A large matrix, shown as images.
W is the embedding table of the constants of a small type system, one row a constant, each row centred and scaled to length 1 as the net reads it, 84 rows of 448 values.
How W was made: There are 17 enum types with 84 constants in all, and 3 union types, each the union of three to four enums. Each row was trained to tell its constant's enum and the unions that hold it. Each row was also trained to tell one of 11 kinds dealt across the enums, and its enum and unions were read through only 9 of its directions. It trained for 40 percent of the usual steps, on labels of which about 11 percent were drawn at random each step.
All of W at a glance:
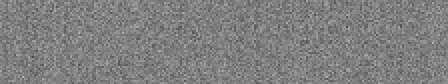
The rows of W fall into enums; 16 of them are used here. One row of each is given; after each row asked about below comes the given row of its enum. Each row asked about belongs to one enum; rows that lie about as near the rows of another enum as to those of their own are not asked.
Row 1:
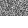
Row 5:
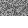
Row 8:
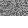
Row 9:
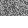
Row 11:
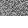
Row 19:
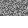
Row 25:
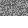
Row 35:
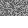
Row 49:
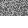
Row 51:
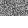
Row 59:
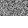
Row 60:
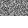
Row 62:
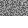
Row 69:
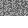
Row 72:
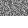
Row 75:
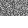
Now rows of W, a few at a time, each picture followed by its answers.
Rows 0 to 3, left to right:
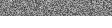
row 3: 9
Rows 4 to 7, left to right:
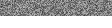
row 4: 75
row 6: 75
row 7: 35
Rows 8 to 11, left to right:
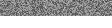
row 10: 5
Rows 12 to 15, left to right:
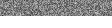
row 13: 19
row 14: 72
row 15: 11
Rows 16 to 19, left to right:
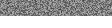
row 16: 11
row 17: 75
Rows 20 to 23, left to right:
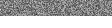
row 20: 35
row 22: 62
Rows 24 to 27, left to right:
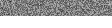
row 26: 25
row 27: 8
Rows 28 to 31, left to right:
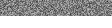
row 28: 11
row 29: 72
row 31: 8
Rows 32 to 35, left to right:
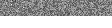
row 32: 75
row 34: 62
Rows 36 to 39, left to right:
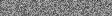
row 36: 49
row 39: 19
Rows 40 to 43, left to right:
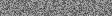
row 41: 11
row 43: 72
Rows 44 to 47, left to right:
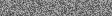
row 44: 62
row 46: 9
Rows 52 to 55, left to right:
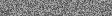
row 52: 35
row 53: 8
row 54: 19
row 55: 49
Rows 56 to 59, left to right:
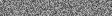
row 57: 60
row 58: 5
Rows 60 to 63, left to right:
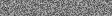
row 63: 25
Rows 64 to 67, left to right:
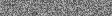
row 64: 25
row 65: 35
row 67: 8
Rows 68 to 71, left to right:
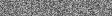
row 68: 25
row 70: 19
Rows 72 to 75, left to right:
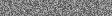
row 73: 8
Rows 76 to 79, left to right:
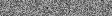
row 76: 62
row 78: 35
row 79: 49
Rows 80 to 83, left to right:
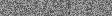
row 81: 11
